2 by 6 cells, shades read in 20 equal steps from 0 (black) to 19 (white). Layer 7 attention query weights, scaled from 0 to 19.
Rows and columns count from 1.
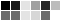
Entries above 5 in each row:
3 6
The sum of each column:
8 10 34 28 11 33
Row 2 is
8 8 17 16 8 19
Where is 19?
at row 2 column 6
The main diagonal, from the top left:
0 8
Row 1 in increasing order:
0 2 3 12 14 17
